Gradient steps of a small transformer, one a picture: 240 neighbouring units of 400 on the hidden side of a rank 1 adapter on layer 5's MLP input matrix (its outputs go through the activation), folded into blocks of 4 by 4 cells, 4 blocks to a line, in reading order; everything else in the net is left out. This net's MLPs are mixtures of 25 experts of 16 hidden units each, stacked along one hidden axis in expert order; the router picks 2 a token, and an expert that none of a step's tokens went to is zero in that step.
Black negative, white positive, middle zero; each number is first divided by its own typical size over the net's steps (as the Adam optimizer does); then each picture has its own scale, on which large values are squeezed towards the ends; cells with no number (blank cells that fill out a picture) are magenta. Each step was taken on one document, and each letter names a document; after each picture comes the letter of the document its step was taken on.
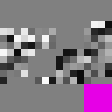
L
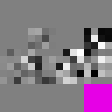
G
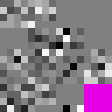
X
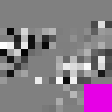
L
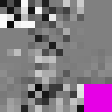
X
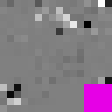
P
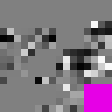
L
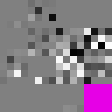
G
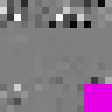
P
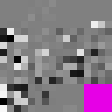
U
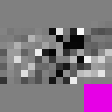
L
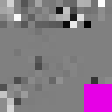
P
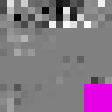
P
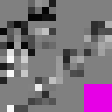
L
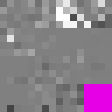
P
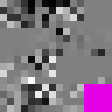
X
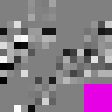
L
